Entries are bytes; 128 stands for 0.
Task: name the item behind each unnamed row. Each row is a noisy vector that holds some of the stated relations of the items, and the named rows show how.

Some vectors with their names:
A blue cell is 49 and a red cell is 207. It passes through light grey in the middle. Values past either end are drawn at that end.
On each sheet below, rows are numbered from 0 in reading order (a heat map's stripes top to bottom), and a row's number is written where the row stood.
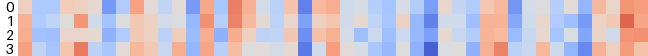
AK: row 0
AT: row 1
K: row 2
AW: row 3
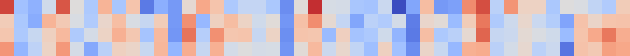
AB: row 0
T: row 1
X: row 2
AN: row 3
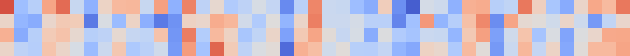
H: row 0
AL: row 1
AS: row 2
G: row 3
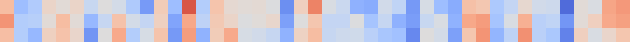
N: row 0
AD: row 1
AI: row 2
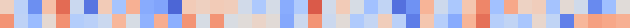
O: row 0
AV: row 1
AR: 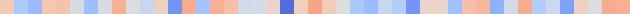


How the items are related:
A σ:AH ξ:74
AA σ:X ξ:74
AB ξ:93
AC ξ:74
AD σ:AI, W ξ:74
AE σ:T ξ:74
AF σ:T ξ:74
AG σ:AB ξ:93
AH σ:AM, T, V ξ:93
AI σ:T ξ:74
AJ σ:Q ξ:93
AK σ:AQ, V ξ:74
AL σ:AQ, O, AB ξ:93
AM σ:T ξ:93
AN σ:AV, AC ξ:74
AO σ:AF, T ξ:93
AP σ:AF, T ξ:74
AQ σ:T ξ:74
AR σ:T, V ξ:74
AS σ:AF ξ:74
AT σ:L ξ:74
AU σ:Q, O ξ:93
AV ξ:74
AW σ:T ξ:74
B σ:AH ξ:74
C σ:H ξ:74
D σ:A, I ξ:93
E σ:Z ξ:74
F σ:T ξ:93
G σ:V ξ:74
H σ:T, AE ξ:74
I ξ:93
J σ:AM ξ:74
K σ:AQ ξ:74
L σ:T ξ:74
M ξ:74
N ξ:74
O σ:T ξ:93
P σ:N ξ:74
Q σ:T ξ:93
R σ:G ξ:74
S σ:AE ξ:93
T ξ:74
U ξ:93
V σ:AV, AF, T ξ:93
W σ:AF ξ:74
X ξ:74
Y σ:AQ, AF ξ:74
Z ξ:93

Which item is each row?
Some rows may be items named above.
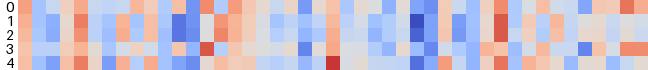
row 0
AA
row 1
Z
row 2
Z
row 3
P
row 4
F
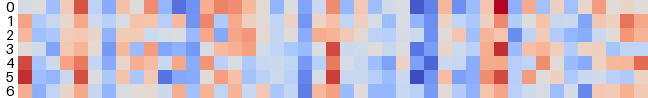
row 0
U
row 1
AA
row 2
L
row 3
Q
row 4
H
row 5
AB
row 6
AC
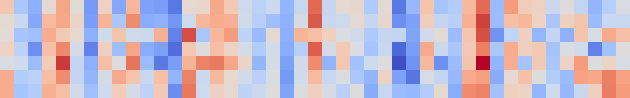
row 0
AU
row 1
Q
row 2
AF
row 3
O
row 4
U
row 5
C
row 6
W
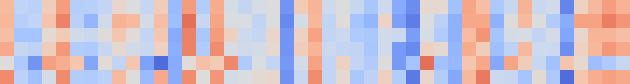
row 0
R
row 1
C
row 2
M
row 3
R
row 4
AH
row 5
AV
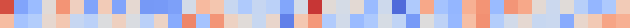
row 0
AG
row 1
M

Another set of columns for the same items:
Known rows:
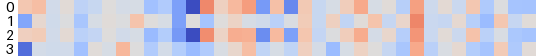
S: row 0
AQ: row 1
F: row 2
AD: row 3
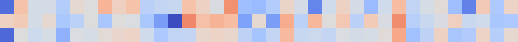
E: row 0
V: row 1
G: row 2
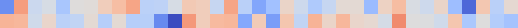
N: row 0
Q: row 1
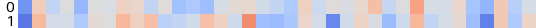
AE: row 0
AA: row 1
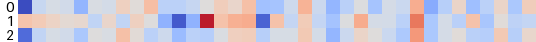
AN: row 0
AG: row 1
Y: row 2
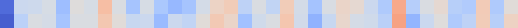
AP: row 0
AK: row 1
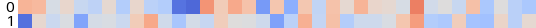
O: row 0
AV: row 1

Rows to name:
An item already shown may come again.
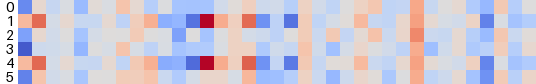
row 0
H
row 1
Z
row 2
AQ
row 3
AR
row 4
Z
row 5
M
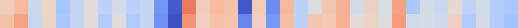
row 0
AH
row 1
AM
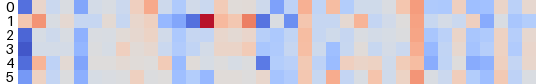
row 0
AV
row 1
U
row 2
G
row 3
R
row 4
A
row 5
AF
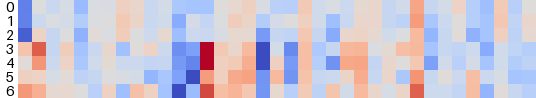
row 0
W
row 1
K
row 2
B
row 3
I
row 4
D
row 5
AO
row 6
AB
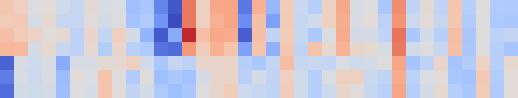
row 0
AU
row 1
AJ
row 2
AG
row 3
O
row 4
G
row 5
AW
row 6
AS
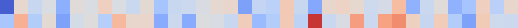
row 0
B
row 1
T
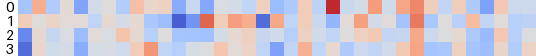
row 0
T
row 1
AL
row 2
H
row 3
AC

